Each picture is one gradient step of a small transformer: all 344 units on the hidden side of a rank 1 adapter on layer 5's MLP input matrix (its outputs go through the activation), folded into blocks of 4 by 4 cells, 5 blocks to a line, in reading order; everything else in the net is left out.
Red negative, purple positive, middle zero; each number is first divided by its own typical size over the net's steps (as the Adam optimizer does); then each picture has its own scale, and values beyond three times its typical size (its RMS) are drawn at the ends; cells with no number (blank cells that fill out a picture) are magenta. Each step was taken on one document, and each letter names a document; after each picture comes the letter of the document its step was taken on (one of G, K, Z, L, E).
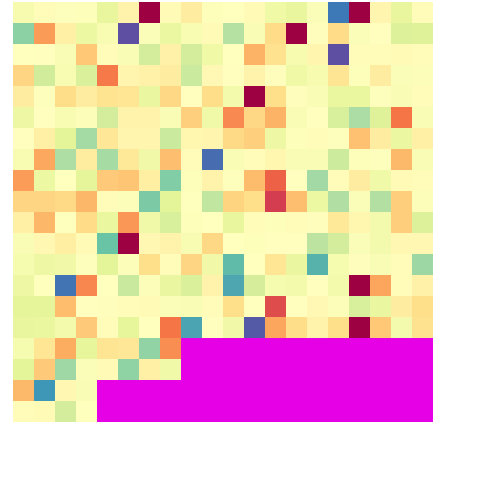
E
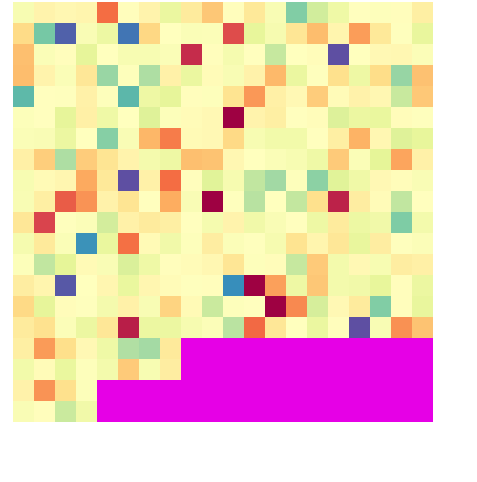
E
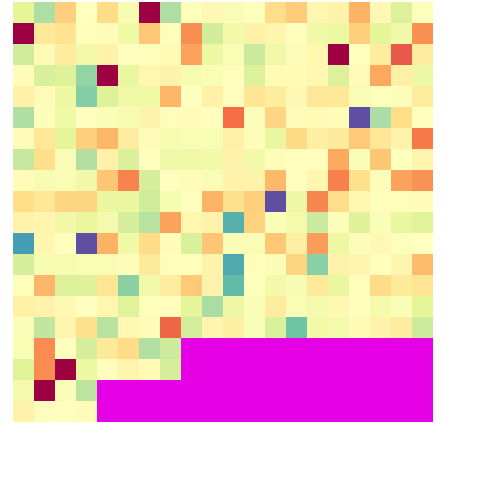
E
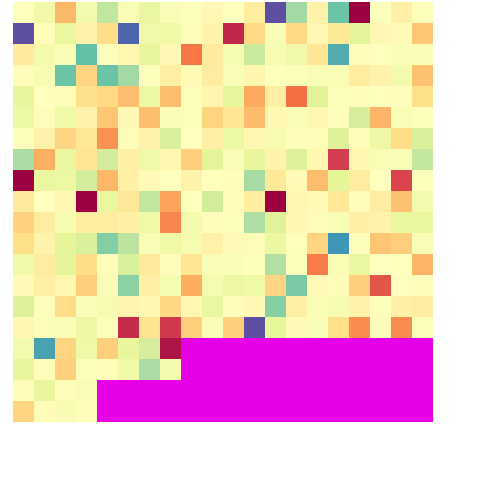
E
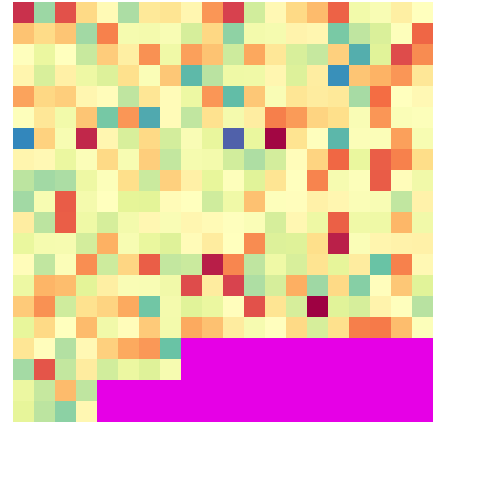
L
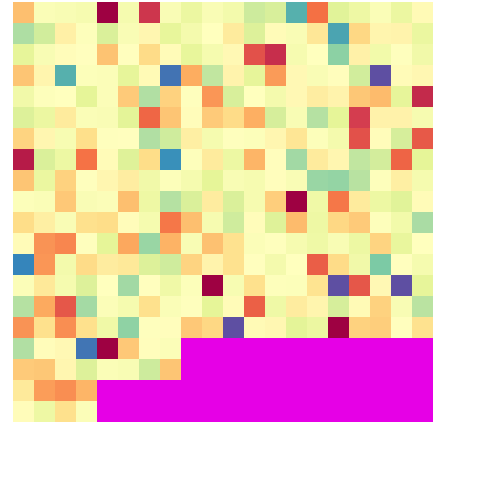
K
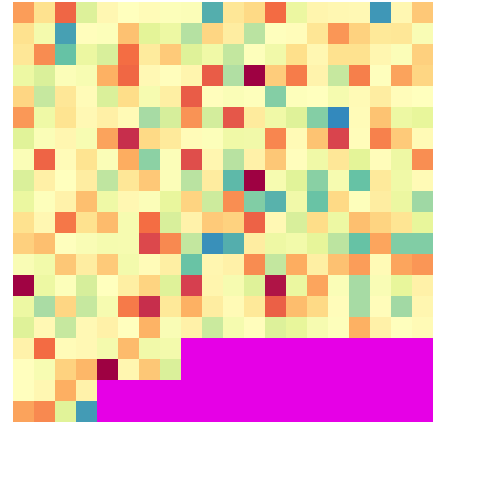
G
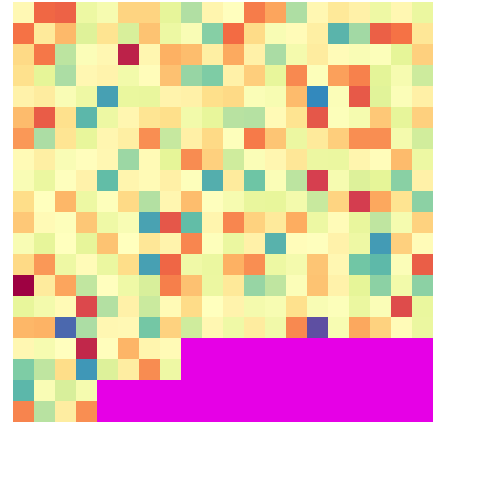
G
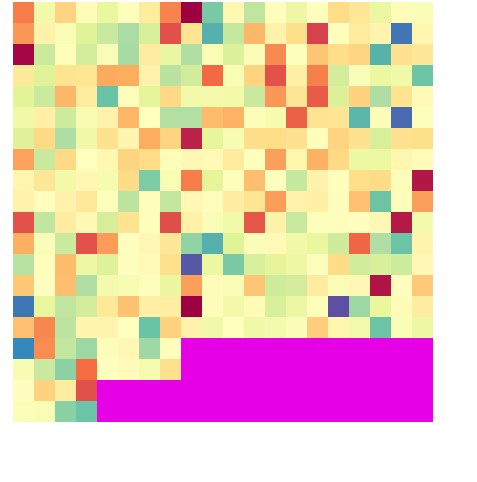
G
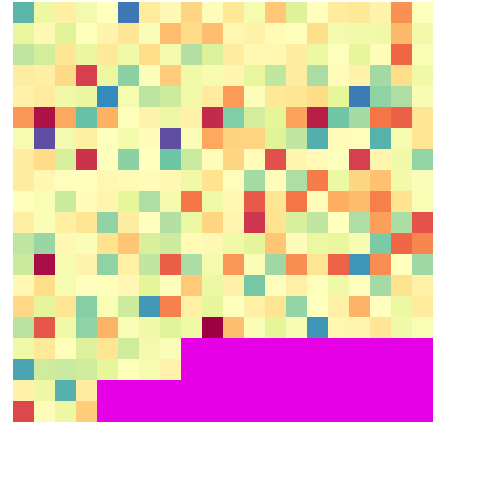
G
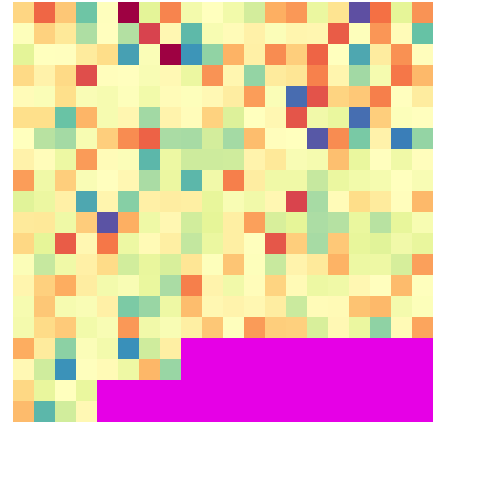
G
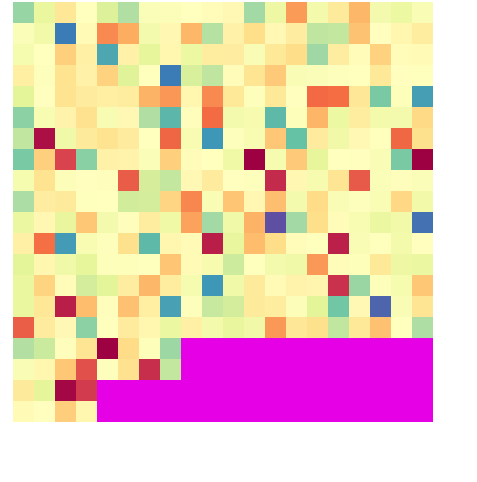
K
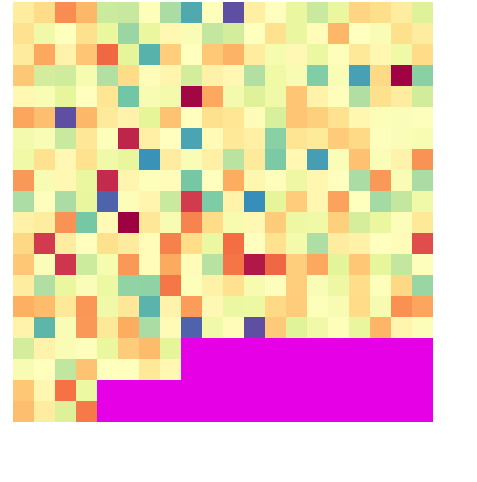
L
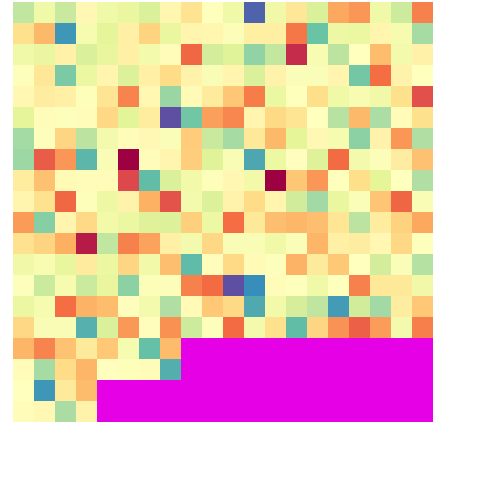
K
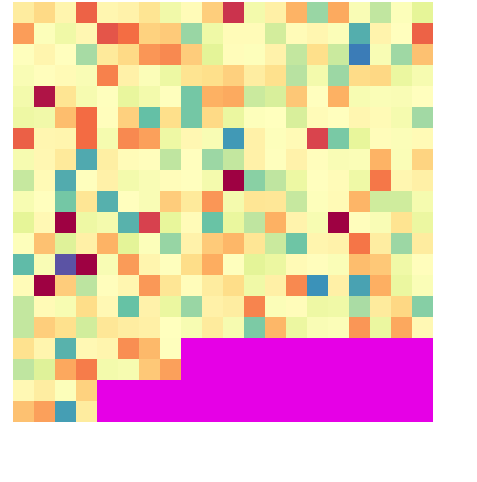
L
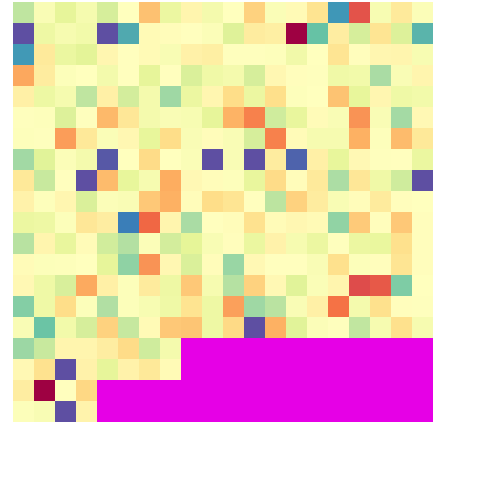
E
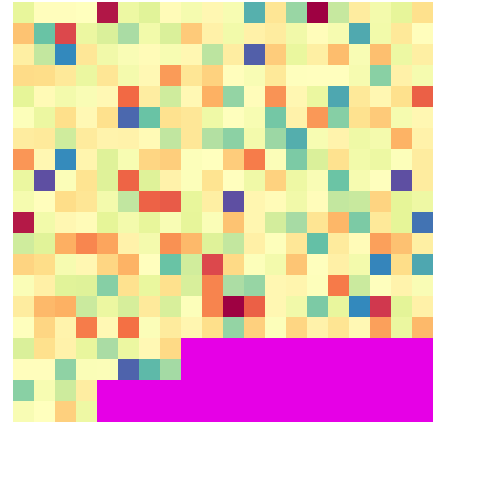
K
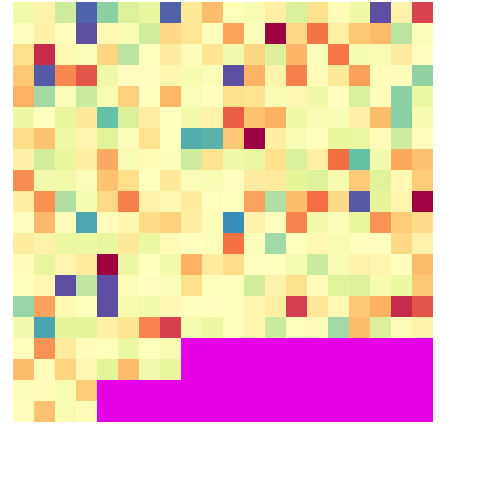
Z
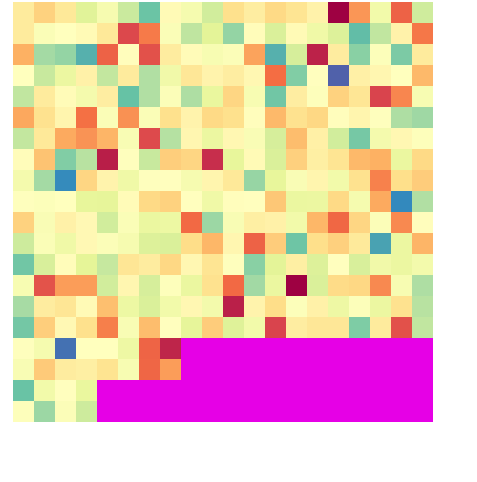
L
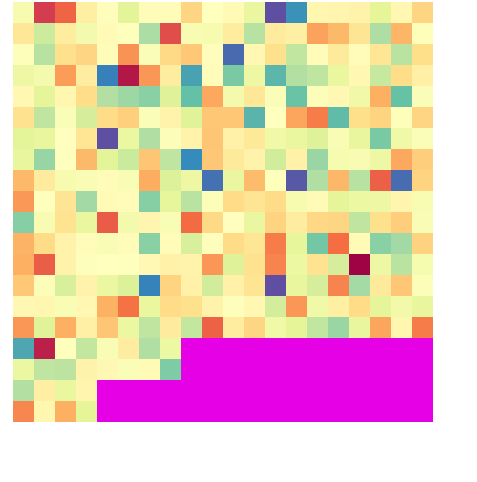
G
